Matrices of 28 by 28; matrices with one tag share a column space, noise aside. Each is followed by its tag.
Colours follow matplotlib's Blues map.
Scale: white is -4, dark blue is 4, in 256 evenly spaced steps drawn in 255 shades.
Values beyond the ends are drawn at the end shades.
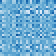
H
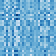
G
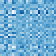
H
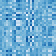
G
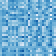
G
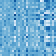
G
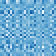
H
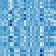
G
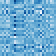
H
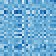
H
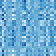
G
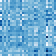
G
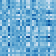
G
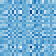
H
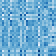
G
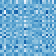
H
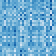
G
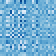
H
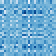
H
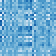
G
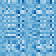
H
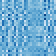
G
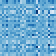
H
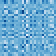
H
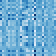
G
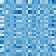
H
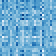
G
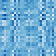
G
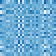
H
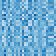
G
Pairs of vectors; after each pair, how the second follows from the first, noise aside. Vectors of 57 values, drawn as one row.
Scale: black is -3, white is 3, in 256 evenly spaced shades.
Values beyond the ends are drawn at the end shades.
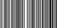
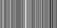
shrunk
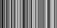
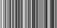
negated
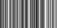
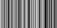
negated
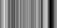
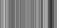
shrunk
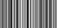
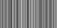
shrunk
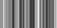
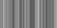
shrunk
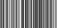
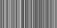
shrunk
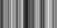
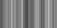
shrunk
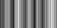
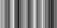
negated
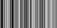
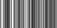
negated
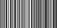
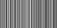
shrunk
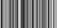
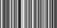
negated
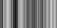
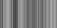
shrunk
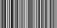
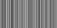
shrunk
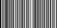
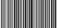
negated
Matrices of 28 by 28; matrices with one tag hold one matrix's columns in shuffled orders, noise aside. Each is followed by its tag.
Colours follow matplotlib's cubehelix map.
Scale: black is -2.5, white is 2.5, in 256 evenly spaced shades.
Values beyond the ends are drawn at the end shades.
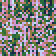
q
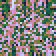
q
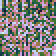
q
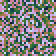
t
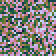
t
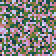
t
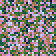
t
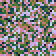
t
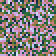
t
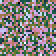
t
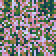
q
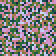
t
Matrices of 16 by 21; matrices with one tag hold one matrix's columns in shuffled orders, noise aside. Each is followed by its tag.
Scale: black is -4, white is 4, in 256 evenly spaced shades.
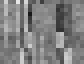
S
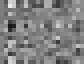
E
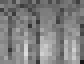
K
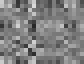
E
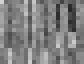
S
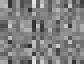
E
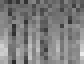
K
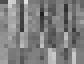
S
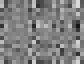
E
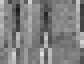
S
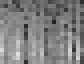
K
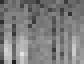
K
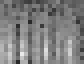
K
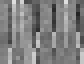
S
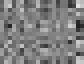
E
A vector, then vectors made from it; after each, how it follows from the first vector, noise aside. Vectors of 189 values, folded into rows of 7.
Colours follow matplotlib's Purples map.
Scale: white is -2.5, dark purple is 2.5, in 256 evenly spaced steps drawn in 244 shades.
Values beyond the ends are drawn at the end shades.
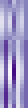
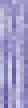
shrunk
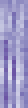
shrunk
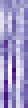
copied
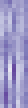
shrunk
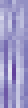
shrunk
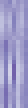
shrunk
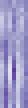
shrunk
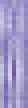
shrunk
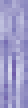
shrunk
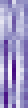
copied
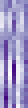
copied
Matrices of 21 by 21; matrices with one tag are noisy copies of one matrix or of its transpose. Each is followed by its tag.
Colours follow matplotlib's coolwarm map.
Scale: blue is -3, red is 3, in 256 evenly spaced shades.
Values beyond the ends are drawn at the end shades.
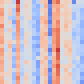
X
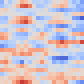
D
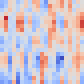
D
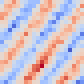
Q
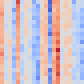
X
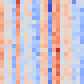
X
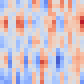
D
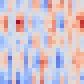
D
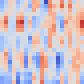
D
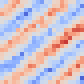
Q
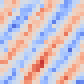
Q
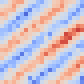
Q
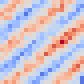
Q
